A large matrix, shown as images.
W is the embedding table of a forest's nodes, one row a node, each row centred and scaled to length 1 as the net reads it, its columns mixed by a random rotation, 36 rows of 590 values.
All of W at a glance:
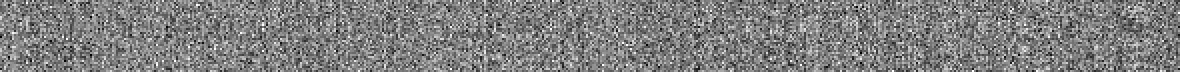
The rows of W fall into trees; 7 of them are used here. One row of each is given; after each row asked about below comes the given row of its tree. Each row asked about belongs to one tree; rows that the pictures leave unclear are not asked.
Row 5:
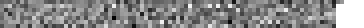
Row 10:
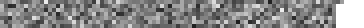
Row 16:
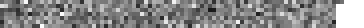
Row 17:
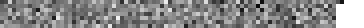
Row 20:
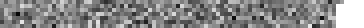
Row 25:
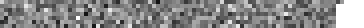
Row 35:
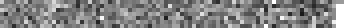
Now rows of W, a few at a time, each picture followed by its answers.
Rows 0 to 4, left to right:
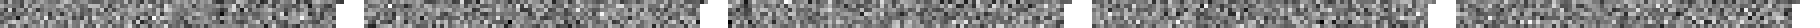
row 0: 17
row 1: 10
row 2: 16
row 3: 5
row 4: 10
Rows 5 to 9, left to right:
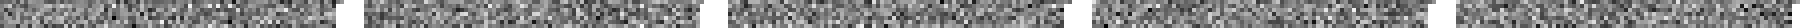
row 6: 20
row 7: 16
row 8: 35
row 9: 25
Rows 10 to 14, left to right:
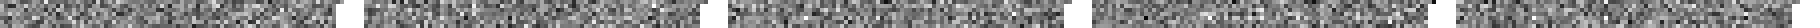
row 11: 25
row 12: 25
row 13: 17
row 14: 25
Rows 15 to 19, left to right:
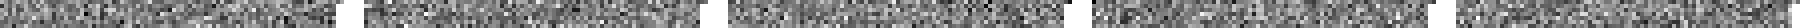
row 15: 25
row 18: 17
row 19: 35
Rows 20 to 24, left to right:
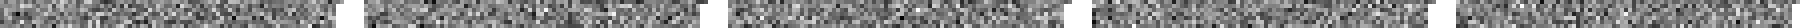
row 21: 10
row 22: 5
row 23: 16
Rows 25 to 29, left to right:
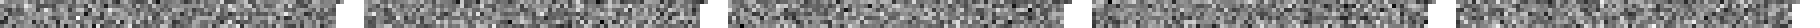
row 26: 10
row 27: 35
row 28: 16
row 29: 16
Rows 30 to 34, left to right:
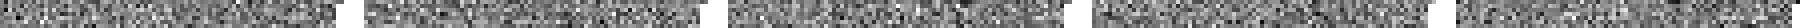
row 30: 17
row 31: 10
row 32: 5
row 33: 20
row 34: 17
